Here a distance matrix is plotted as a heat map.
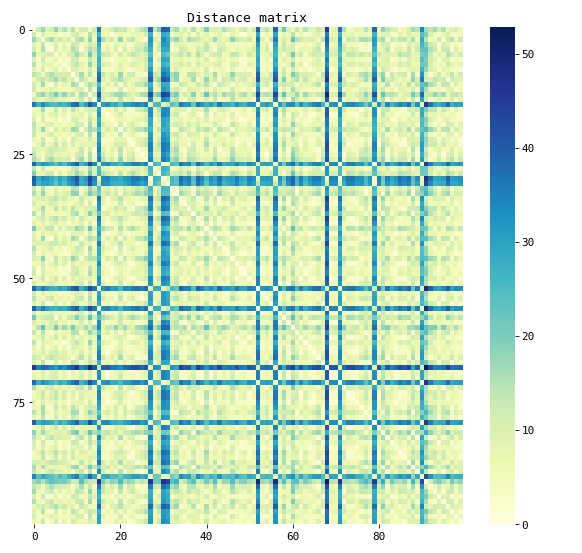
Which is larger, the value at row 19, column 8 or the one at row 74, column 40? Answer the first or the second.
the second
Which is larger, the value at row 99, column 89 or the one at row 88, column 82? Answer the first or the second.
the second
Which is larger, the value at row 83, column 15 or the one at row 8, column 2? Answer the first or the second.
the first
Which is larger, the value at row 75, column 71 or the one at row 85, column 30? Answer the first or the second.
the second
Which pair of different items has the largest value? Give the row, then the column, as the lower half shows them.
91, 68
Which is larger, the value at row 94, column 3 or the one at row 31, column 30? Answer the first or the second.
the second
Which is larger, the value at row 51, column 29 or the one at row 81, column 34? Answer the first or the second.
the second
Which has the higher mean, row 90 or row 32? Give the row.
90
